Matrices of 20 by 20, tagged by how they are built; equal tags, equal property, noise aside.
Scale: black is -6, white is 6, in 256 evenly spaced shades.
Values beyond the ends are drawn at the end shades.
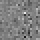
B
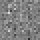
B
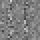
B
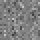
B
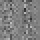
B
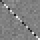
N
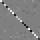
N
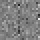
B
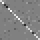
N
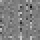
B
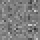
B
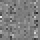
B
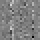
B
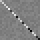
N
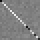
N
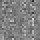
B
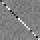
N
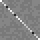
N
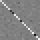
N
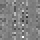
B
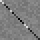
N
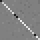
N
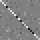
N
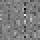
B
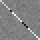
N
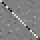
N
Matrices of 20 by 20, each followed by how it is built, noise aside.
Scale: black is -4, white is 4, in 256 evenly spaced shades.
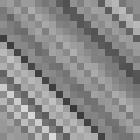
Toeplitz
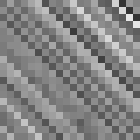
Toeplitz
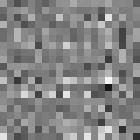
low rank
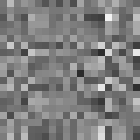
low rank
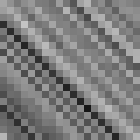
Toeplitz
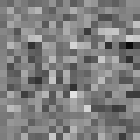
low rank
